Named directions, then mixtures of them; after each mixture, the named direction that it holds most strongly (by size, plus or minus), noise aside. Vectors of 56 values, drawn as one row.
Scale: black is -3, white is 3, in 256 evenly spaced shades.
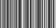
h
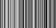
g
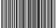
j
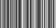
h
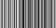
j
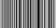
h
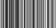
g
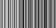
g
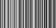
g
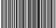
j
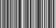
h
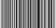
j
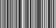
h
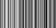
g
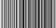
j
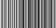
j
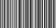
h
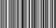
h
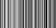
g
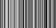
g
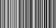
g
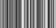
h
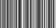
h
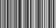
h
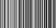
g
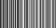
j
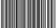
j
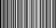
j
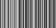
g
